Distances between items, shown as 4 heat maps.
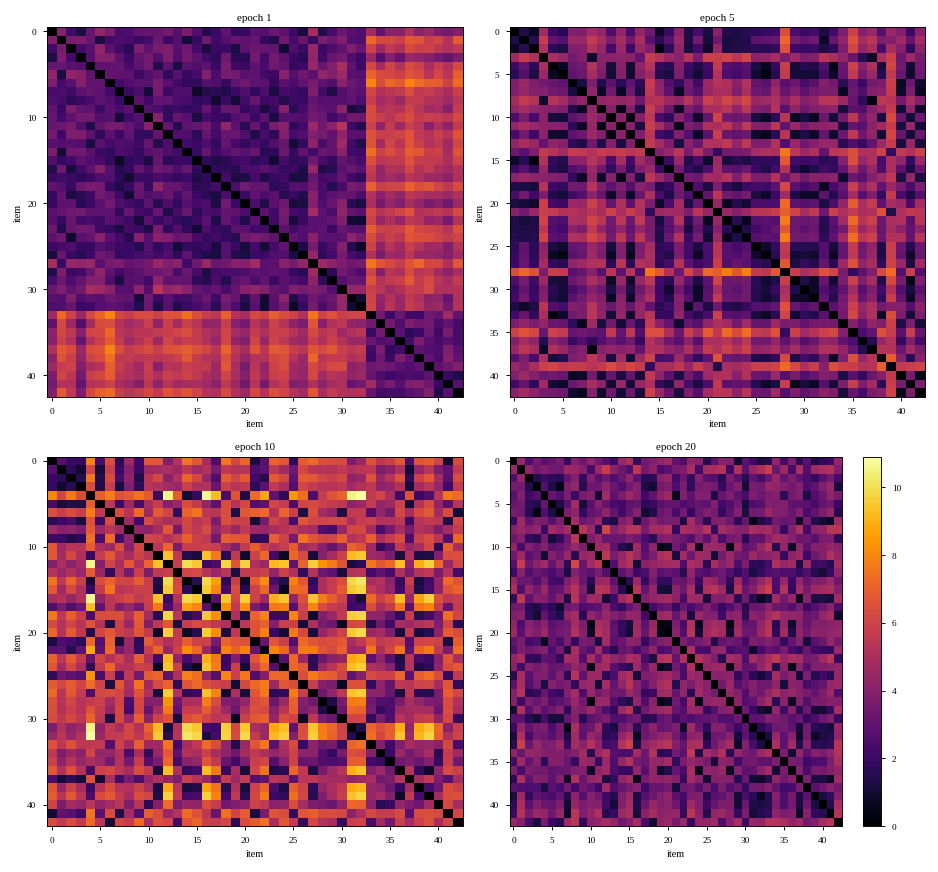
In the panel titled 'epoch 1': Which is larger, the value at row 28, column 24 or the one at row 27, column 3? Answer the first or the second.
the second
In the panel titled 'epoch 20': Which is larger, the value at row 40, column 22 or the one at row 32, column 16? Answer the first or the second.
the first
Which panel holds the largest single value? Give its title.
epoch 10
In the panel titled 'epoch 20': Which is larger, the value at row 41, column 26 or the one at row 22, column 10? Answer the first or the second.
the first
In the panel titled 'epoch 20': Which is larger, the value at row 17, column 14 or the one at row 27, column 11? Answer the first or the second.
the second
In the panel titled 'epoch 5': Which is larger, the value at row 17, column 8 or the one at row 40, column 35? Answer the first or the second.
the first
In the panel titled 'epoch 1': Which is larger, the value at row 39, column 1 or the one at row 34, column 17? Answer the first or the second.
the first
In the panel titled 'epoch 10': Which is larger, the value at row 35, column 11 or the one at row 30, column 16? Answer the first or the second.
the second
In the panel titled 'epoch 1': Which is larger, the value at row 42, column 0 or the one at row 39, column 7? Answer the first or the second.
the second
